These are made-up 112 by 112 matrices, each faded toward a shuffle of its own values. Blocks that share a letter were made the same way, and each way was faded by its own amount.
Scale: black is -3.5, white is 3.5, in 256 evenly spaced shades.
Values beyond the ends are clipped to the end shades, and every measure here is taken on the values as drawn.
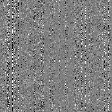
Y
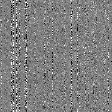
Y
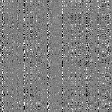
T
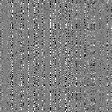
T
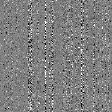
Y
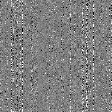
Y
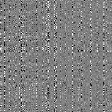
T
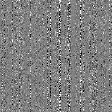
Y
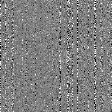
Y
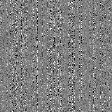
Y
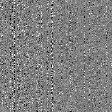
Y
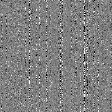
Y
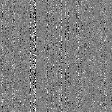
Y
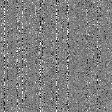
Y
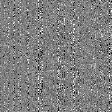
Y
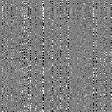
T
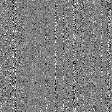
Y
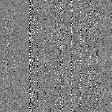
Y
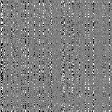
T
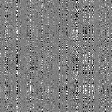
T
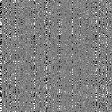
T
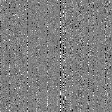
Y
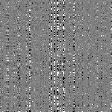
T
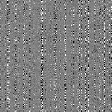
T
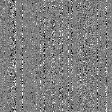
Y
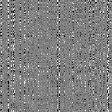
T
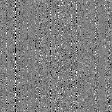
Y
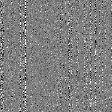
Y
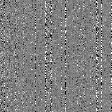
Y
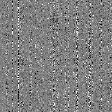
Y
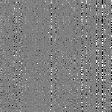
T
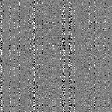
T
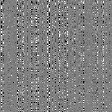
T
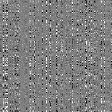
T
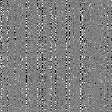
T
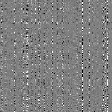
T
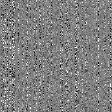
Y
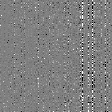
T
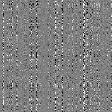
T
